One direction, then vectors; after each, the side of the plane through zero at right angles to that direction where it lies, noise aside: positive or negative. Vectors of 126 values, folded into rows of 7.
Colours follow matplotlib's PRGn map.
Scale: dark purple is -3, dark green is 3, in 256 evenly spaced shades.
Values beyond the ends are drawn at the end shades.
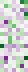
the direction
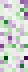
negative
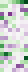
positive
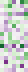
positive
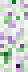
negative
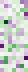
negative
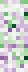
positive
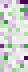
negative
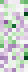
positive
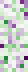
negative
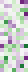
negative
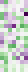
negative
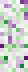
negative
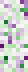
negative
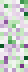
positive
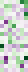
positive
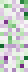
positive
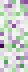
negative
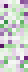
negative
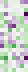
negative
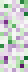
positive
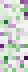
negative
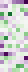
negative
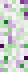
negative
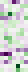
positive
